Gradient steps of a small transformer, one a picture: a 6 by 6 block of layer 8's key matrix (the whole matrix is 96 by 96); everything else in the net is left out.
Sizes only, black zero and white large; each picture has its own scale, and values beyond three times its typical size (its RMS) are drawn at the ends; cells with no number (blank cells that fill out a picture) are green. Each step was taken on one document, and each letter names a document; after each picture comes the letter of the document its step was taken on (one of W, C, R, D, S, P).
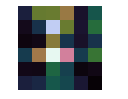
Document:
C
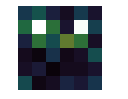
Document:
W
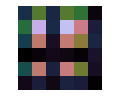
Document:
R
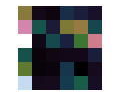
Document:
W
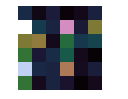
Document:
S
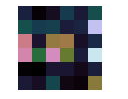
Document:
C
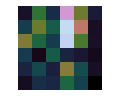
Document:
R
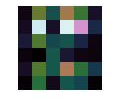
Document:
R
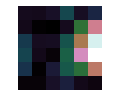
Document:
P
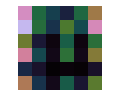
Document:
S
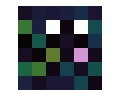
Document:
W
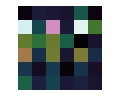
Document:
W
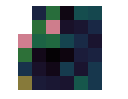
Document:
S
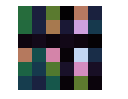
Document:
W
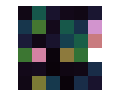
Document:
C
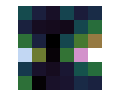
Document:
P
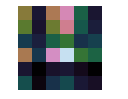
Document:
C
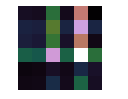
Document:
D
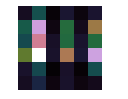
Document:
C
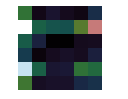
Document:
S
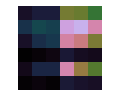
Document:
R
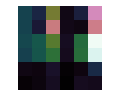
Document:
D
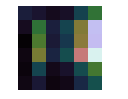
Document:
P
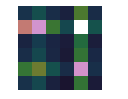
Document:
W
